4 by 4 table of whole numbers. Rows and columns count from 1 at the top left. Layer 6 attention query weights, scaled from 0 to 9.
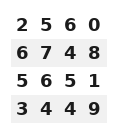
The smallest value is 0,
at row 1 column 4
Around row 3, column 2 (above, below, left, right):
7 4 5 5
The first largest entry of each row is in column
3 4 2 4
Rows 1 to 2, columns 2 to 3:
5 6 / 7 4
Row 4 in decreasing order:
9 4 4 3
